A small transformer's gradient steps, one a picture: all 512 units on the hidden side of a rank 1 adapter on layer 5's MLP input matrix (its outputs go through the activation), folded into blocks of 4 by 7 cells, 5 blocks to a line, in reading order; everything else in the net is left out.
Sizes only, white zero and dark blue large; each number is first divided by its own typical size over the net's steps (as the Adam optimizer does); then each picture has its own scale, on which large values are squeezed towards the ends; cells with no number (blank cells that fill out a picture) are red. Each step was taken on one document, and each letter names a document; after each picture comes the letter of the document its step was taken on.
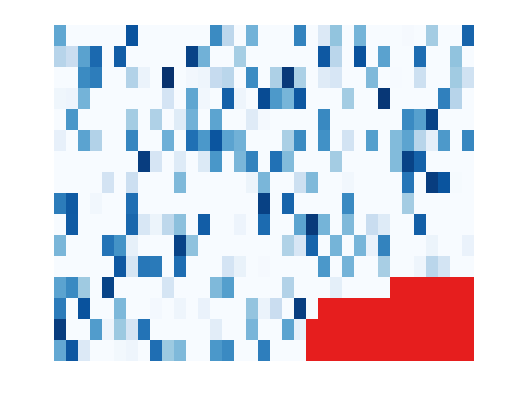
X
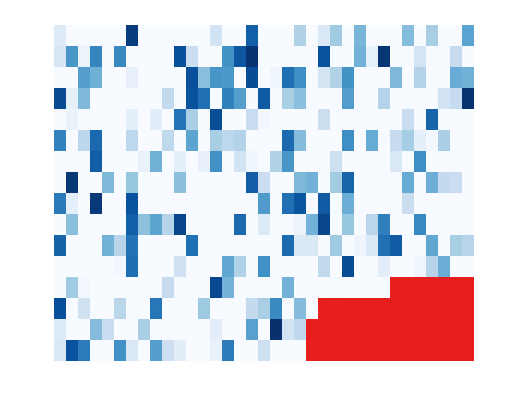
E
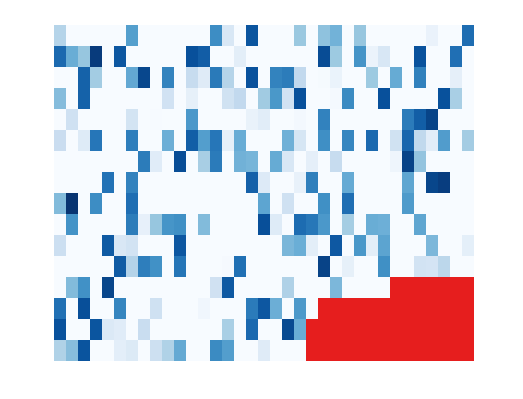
X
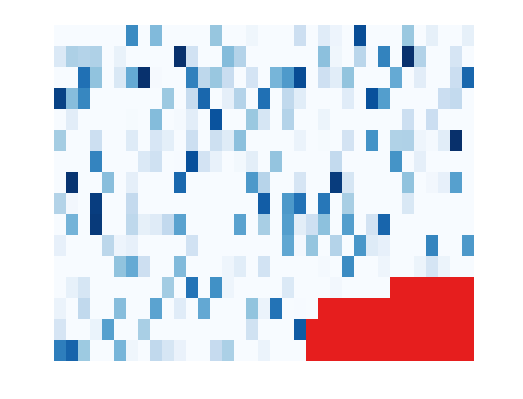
E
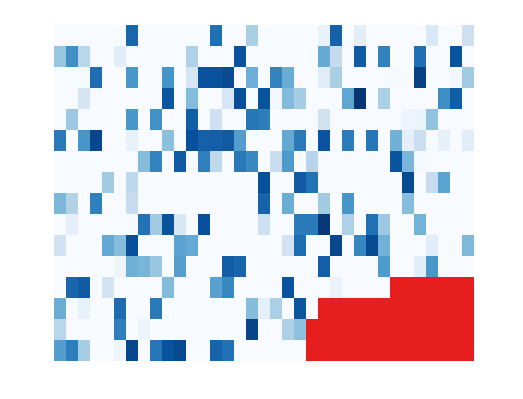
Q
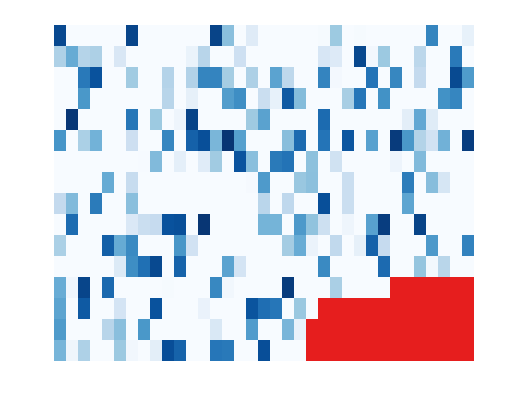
X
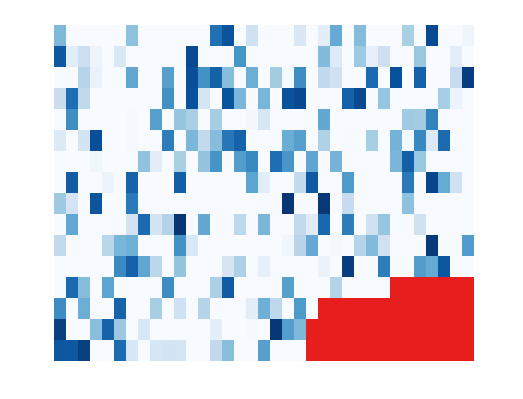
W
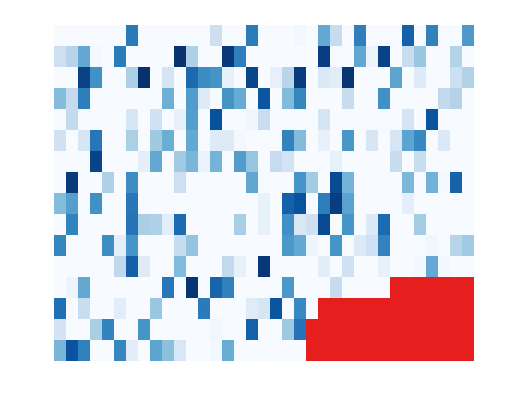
E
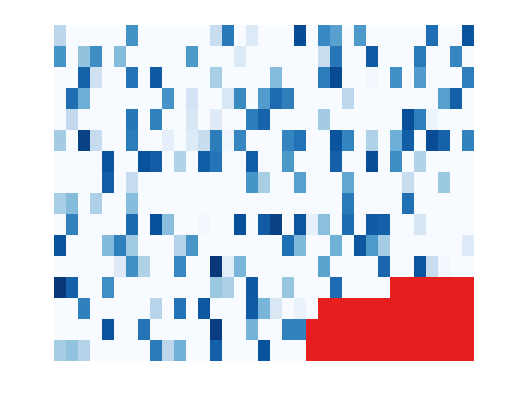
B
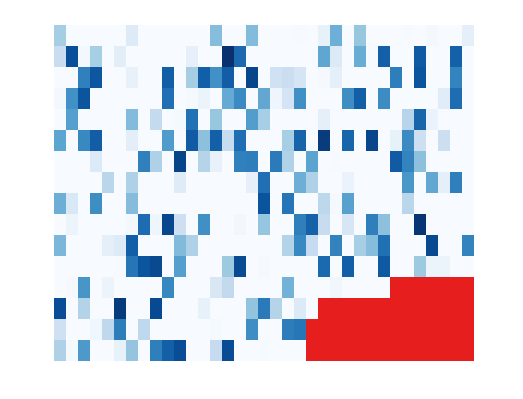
Q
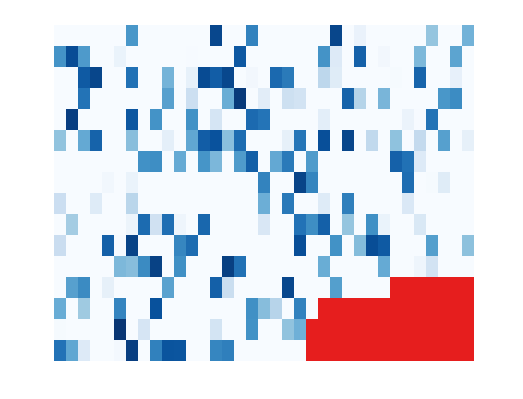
Q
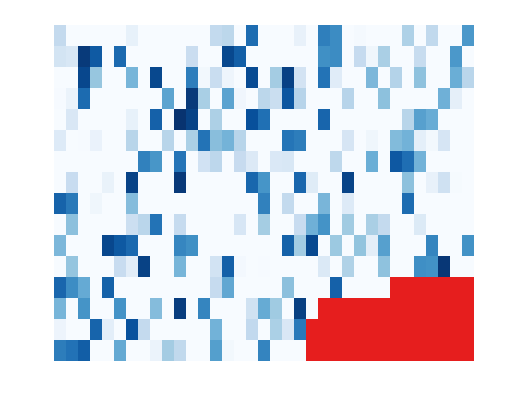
W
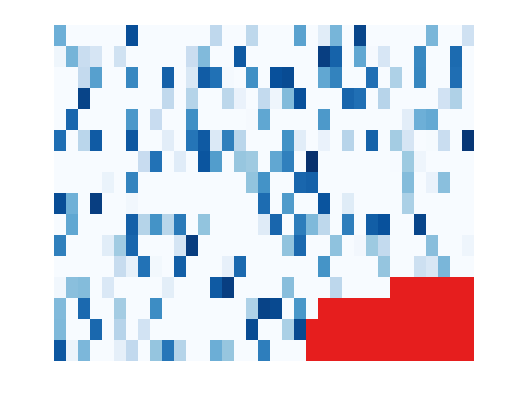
X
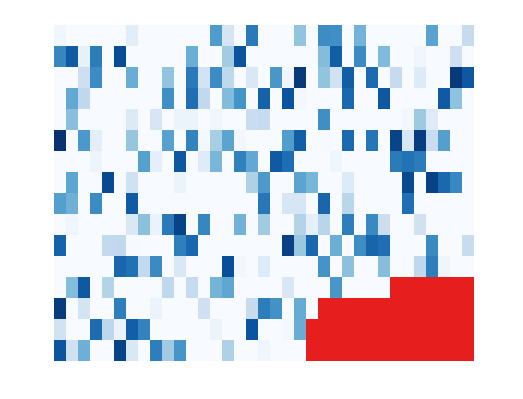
W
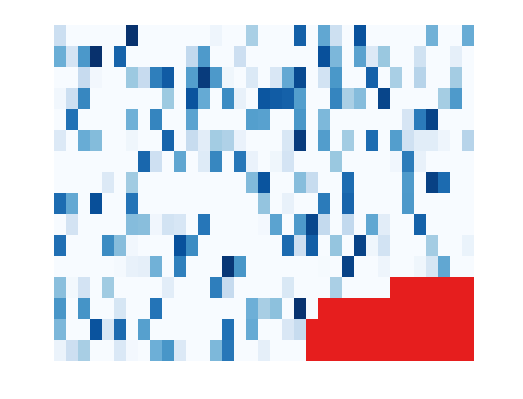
X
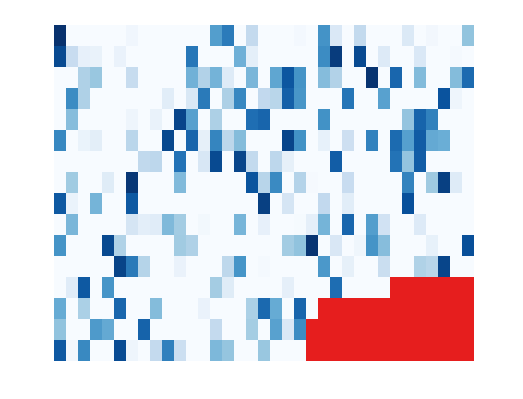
W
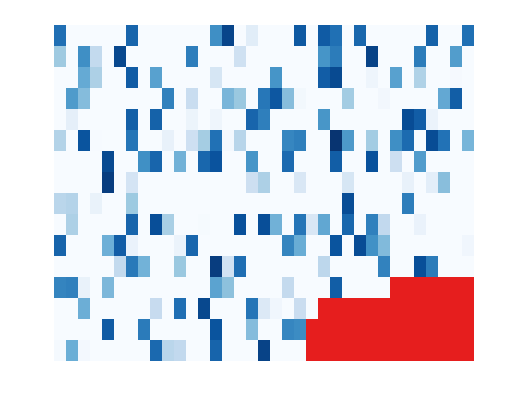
B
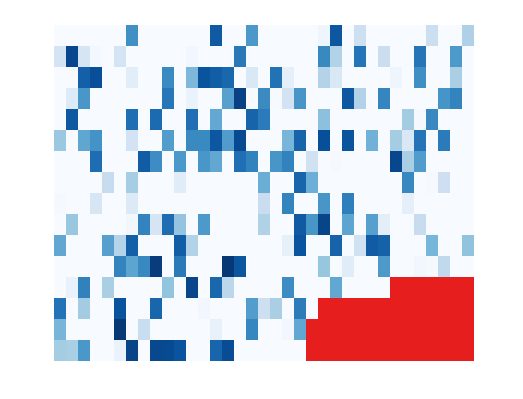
Q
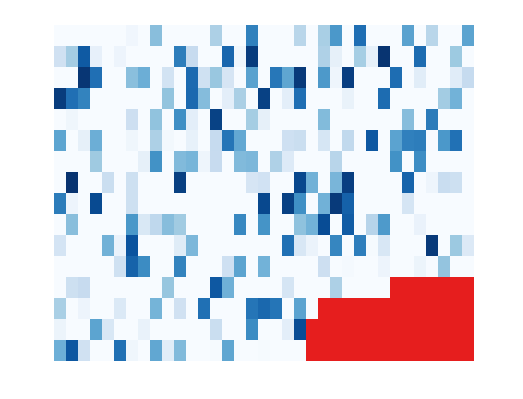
E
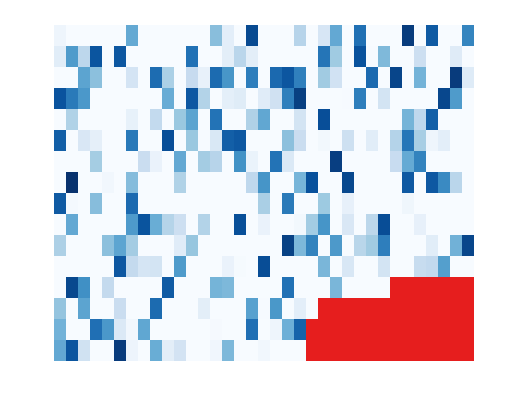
W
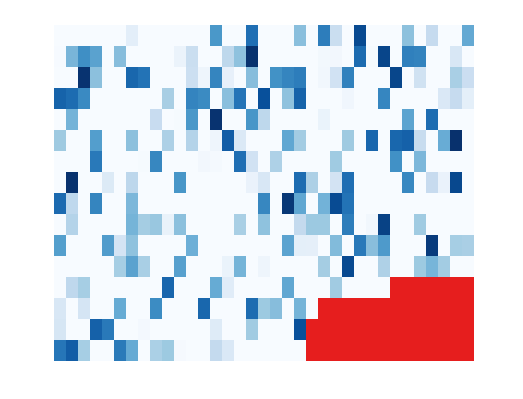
E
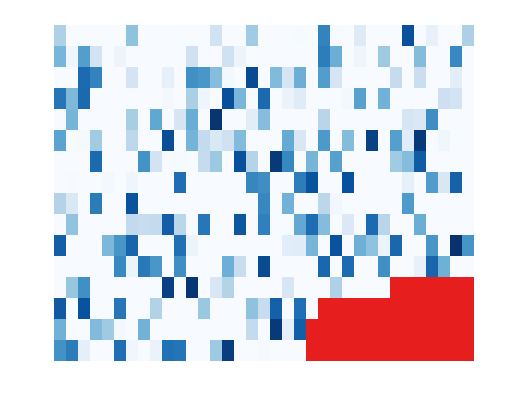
Q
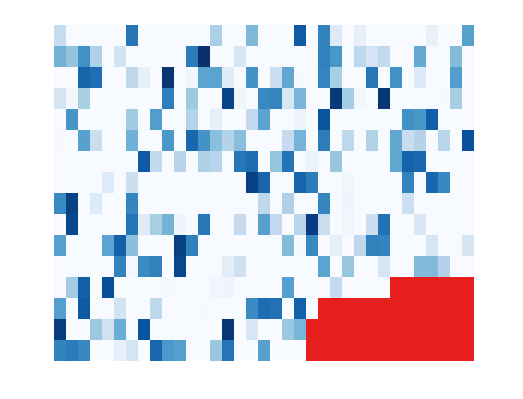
X
